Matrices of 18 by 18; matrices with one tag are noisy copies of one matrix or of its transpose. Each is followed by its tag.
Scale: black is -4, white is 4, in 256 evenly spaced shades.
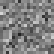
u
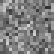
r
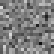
u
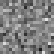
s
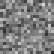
s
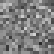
r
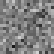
u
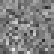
r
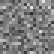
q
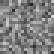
s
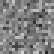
u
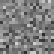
q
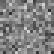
s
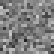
u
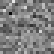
s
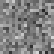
u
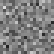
q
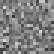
q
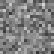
s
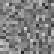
q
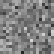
q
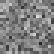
r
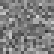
u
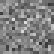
r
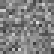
s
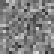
u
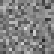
r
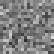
u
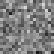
s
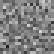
q
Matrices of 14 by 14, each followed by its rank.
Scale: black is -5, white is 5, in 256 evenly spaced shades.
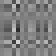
one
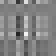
one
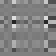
one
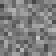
full rank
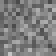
full rank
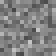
full rank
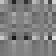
one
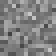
full rank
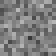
full rank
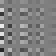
one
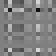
one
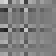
one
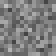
full rank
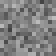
full rank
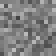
full rank
